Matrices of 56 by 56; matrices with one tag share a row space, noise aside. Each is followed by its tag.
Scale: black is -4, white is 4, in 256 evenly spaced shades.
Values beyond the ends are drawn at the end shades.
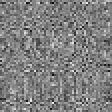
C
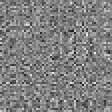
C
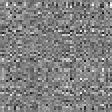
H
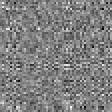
H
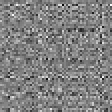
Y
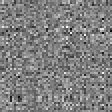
H
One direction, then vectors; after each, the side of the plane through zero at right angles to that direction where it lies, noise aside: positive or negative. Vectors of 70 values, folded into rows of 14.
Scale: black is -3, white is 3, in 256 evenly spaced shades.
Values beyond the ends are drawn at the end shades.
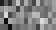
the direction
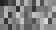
positive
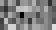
negative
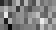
positive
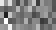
negative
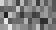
negative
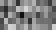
negative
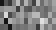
positive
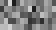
negative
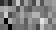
positive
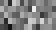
positive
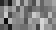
positive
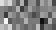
negative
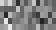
negative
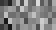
positive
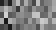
positive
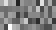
negative
